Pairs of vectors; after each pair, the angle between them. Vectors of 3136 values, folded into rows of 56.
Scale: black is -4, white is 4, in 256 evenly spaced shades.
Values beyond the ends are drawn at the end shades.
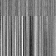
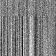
nearly opposite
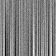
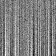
nearly opposite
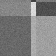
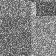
partly aligned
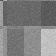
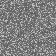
orthogonal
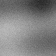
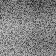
partly aligned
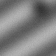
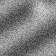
nearly opposite
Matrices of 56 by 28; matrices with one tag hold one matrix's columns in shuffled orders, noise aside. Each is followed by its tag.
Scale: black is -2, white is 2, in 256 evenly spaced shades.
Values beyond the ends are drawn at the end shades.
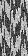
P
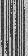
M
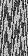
P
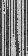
M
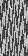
P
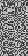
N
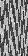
P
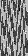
P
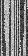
M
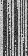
M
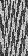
P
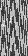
P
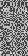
N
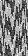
P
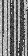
M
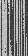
M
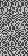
N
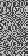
N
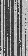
M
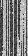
M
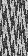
P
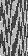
P
